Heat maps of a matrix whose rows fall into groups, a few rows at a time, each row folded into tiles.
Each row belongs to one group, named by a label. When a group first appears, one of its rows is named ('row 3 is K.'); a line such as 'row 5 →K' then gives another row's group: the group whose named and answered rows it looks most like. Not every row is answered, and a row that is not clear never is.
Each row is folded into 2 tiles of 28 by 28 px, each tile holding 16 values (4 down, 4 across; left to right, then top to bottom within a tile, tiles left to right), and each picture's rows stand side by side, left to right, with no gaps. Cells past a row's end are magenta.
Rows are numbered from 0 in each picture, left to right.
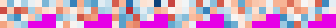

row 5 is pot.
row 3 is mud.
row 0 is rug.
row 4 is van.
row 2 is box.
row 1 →rug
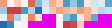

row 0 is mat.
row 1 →rug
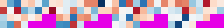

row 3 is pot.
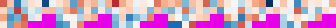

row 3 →van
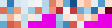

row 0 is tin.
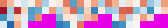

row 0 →pot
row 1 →van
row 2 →mat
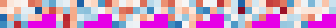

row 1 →tin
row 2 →mat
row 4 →van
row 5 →rug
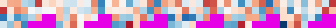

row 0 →pot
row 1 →tin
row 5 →tin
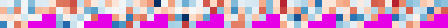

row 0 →tin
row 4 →tin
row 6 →van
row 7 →box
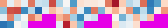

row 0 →mat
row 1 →tin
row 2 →box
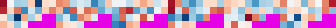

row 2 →mat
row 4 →rug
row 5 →mud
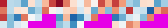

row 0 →mud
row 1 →van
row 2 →box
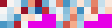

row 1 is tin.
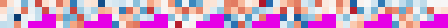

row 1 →box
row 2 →tin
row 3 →rug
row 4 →pot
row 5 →pot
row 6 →box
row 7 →tin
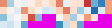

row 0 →rug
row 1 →mat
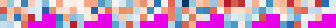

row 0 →rug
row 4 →pot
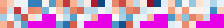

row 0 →rug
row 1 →pot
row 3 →rug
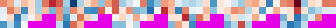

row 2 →mat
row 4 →mat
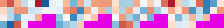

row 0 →pot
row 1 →van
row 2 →tin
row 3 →box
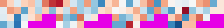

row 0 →van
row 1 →box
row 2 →mud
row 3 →mat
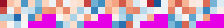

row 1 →mat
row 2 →pot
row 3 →pot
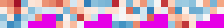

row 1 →rug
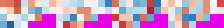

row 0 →pot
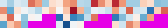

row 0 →tin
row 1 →pot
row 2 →box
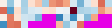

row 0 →tin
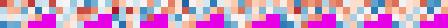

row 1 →rug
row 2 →pot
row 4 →van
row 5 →van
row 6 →mat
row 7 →mat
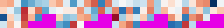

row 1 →mud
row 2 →tin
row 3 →mat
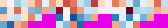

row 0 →mud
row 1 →pot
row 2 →box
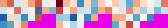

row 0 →van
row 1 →box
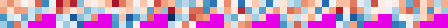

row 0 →pot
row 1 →pot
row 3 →rug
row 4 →box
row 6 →pot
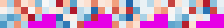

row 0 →rug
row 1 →van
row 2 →box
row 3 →mud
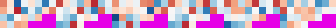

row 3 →mud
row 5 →rug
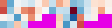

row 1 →box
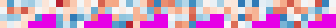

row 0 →rug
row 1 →van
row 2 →mud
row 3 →rug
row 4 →rug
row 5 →pot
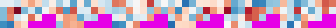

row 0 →mat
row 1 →tin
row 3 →tin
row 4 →rug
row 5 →mud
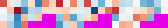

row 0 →box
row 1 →mat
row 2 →rug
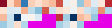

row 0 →mud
